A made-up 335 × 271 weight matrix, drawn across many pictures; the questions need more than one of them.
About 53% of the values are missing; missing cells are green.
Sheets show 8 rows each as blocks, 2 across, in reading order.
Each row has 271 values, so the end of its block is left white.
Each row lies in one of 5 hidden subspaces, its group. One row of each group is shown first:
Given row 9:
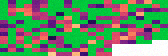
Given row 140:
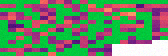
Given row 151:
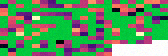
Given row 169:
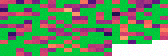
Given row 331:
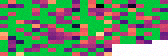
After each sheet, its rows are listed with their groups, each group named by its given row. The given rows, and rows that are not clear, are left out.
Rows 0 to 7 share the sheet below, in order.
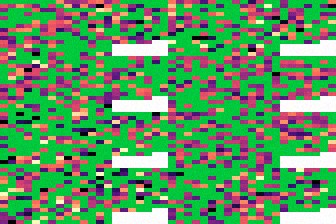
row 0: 140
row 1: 331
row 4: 169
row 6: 140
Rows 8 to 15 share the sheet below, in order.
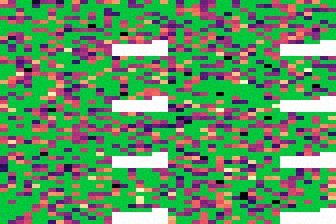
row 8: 169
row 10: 9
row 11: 9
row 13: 331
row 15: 9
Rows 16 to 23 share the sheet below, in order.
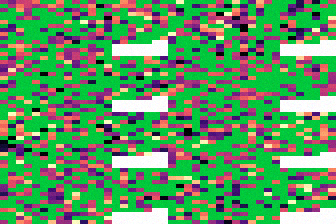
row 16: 140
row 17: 9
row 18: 140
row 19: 331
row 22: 9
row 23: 331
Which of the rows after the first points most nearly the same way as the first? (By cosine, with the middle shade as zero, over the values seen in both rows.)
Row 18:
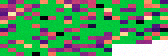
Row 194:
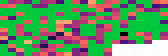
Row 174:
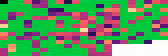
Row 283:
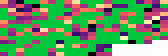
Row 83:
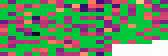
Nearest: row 174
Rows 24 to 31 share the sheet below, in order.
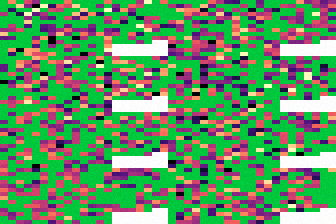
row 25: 9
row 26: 140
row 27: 331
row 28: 140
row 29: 169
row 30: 169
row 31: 169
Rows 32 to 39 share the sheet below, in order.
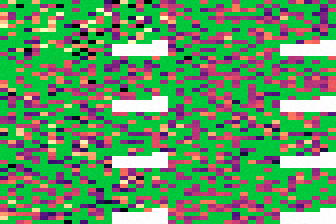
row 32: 9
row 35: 169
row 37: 140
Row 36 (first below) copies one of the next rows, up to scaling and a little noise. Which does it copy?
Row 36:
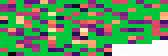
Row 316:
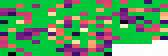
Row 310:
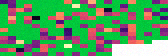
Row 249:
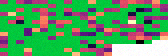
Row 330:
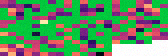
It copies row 316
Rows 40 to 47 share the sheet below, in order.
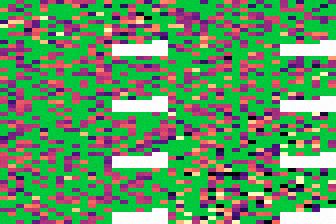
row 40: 140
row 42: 169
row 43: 169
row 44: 140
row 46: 331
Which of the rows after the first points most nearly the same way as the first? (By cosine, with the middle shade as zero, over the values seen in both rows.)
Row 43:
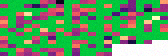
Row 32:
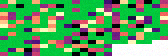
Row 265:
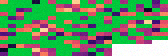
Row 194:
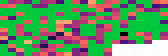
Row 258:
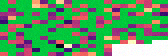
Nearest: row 265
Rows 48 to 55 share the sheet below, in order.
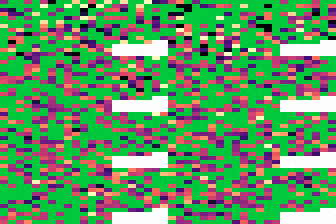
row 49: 331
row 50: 151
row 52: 151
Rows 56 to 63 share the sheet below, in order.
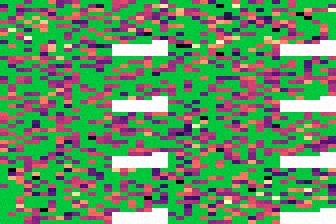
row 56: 331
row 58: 169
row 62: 9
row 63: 140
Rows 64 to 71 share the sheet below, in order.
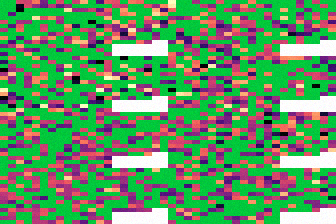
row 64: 331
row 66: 331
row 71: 9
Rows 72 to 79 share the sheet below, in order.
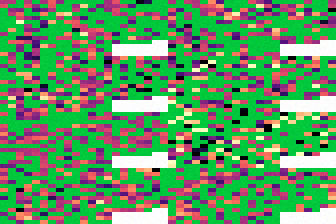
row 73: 140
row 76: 169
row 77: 169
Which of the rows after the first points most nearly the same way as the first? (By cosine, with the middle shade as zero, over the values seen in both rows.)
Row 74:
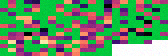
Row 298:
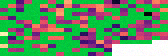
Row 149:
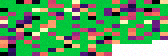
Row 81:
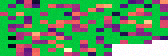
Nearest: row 298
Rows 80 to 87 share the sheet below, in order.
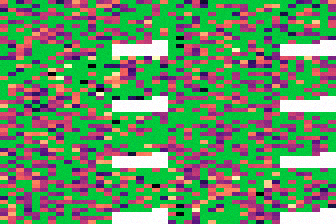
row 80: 169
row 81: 169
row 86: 169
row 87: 169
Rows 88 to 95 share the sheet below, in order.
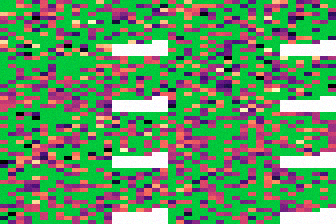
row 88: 331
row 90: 140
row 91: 9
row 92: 169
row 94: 169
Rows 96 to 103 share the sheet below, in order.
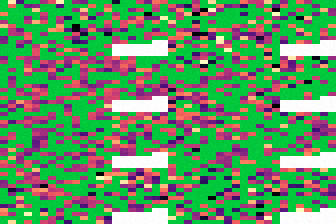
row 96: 9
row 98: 9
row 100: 169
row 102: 140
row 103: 169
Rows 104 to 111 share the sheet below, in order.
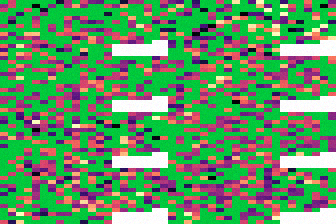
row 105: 169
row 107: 169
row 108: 169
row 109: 169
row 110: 9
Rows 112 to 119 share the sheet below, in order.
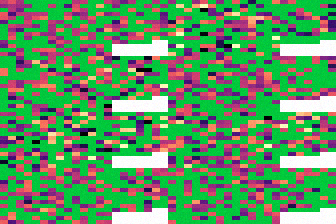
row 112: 140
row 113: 169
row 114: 9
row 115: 140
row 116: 169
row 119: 169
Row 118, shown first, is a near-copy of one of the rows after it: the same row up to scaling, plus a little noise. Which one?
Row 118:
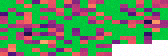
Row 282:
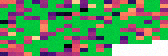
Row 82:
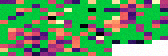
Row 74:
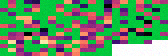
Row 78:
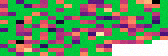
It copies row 74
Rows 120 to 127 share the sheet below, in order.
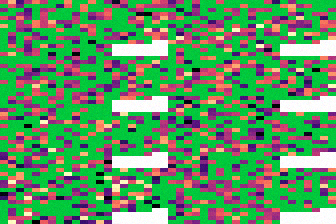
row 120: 9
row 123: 9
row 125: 331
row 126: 140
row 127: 169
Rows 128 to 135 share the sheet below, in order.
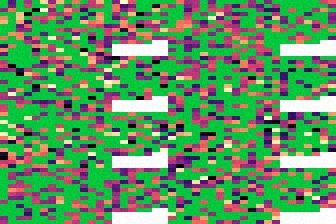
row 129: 140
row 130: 169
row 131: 140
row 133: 140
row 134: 140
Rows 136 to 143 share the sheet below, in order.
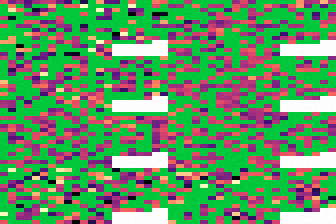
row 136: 331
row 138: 140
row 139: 140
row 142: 9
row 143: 169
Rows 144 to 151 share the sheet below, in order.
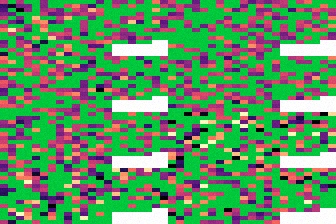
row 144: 331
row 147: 169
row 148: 331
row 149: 169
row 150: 9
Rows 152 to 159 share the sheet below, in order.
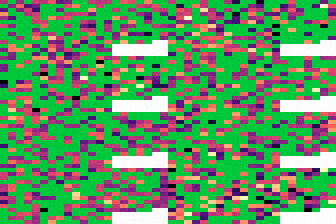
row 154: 140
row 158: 9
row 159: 151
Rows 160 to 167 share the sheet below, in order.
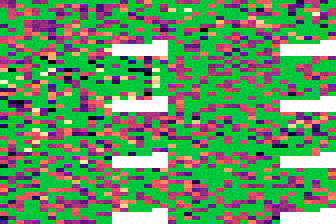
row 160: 9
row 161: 331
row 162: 140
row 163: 169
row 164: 331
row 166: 169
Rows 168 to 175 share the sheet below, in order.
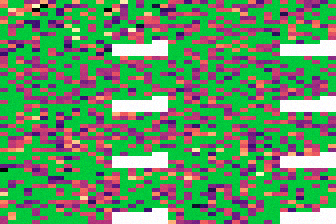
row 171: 169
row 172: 9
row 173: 331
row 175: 331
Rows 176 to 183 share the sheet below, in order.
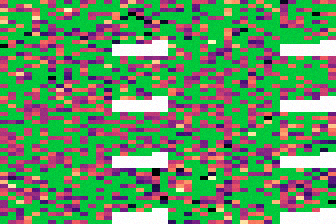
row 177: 9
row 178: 169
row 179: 331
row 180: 331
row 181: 140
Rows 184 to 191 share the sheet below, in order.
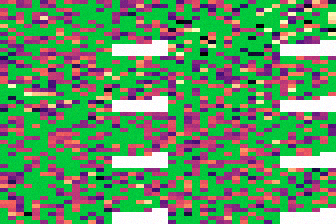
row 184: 140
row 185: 140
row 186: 331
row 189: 140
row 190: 140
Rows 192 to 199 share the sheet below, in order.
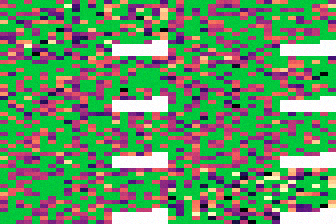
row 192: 140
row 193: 331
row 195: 169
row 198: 140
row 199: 140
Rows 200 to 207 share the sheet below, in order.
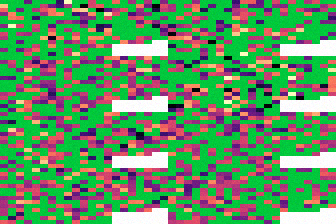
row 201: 9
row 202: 9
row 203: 169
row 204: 331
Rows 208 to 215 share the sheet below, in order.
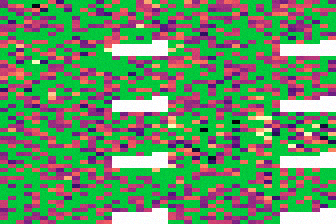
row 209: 169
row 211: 169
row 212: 331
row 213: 331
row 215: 140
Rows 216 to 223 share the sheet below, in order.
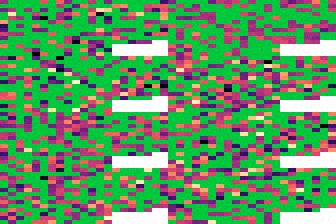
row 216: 140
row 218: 9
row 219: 140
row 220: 331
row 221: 331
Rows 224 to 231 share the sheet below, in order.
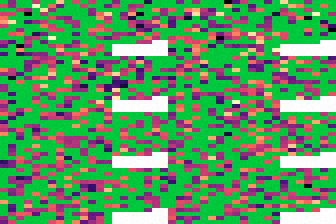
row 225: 9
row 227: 169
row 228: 169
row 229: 169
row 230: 331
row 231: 331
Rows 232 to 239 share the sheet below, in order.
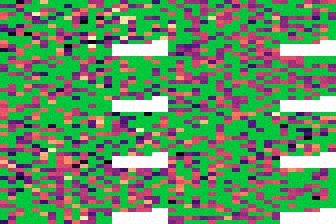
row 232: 169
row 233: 140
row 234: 140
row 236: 9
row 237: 331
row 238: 331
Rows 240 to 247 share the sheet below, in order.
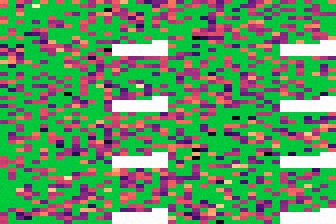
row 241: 331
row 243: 140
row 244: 140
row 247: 9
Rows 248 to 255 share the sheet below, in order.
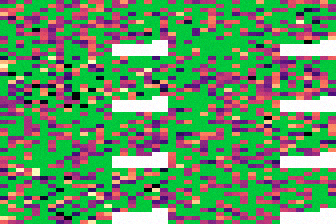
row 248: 331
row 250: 331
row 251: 140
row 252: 140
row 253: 140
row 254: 169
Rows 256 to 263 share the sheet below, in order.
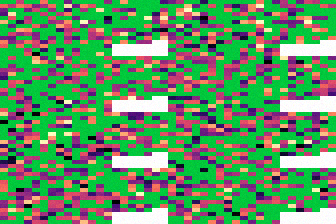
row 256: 140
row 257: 331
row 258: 169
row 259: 331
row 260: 169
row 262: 331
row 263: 169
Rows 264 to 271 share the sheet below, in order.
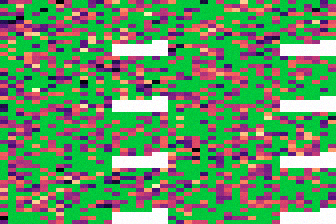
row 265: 169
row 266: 169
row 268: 169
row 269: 331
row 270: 169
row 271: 9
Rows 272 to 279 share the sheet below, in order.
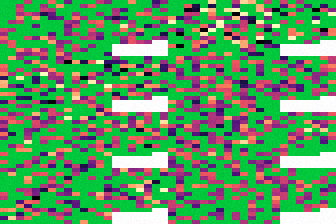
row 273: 169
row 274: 140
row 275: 9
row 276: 140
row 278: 331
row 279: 140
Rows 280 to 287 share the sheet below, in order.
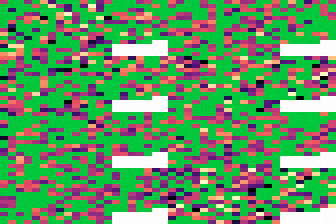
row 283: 169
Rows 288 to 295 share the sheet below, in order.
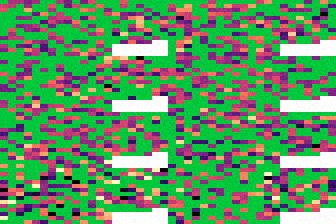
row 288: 331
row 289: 331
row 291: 140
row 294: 169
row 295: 140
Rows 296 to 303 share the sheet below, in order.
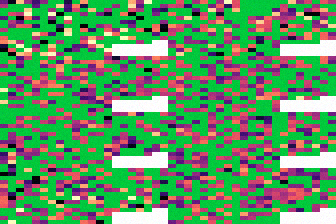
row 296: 9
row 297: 9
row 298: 9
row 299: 169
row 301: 331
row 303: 169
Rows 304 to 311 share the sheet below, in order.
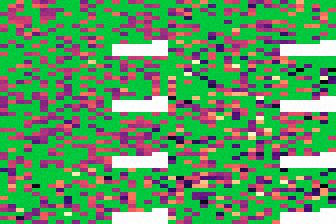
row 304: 169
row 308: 169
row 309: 140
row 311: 169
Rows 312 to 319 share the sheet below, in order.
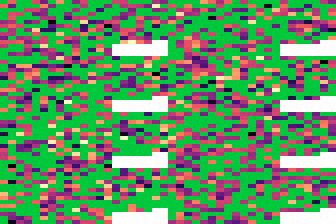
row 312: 169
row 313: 140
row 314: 169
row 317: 140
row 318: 140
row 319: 331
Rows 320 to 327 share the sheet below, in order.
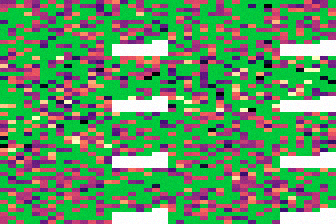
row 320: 9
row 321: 331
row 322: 169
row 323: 9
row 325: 140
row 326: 169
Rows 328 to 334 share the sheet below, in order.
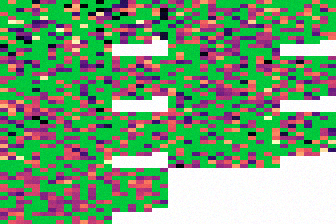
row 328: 140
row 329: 140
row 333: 140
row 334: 140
